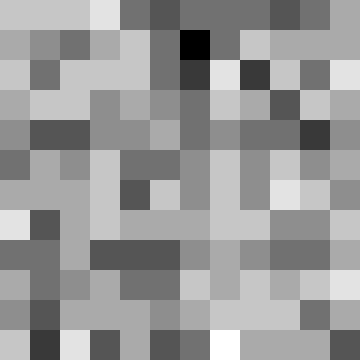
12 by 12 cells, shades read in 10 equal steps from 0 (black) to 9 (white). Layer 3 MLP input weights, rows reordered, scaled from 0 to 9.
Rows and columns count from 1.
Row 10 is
6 4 5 6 4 4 7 6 7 6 7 8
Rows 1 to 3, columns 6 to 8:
3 4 4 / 4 0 4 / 4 2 8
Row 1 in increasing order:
3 3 4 4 4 4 4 6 7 7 7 8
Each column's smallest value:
4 2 3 3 3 3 0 4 2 3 2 3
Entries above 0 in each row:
12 11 12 12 12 12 12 12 12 12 12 12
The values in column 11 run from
2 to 7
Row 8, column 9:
7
